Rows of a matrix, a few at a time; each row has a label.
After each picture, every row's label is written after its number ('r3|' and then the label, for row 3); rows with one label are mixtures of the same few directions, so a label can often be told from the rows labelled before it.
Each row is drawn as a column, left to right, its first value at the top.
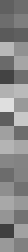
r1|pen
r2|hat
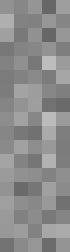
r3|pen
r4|hat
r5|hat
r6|hat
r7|pen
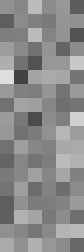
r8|pen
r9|pen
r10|hat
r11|pen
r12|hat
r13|hat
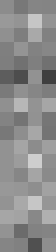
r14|pen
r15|pen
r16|pen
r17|pen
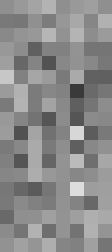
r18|pen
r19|hat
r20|hat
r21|hat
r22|pen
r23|hat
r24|pen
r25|pen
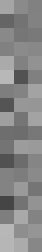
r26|pen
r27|pen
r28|hat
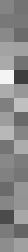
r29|pen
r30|pen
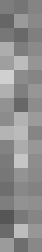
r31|pen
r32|hat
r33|hat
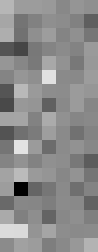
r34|pen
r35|hat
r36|hat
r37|pen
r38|hat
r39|hat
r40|pen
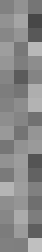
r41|hat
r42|pen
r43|pen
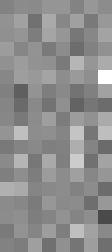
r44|hat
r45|hat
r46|pen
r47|pen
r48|hat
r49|hat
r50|pen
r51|pen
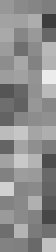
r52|hat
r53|hat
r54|pen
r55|pen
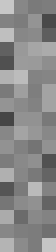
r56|hat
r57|pen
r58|hat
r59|pen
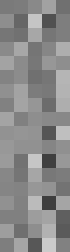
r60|hat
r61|pen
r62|pen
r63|pen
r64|pen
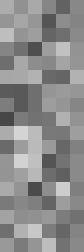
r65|hat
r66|hat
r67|hat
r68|pen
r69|hat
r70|pen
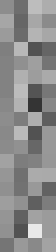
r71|pen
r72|pen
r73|pen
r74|hat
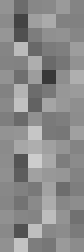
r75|hat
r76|pen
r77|hat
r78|pen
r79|hat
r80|pen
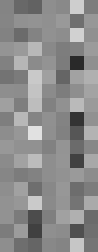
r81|pen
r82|hat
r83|pen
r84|pen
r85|pen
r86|hat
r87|pen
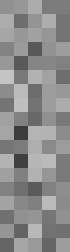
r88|pen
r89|hat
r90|hat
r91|pen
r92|pen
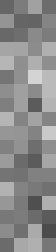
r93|hat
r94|pen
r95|pen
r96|pen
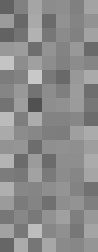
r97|hat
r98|pen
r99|pen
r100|pen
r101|pen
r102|pen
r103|hat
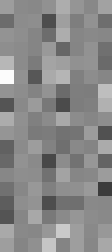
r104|pen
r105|pen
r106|pen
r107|pen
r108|pen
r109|pen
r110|hat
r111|hat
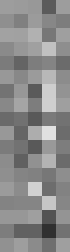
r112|hat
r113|hat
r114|hat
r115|pen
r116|hat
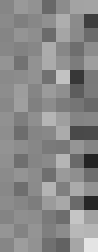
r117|hat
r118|hat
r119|pen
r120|hat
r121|pen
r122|pen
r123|pen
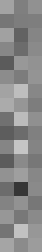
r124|hat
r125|hat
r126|pen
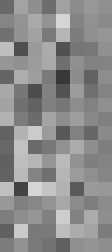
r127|hat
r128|hat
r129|hat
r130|hat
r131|pen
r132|hat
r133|pen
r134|hat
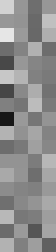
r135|hat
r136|pen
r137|pen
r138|pen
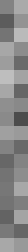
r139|pen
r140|hat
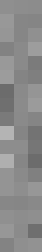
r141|hat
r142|pen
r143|hat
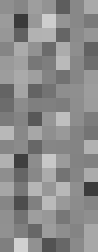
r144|hat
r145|pen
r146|hat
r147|pen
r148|hat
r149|hat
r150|hat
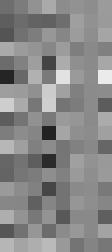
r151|pen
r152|pen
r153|pen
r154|hat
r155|pen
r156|pen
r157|pen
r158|pen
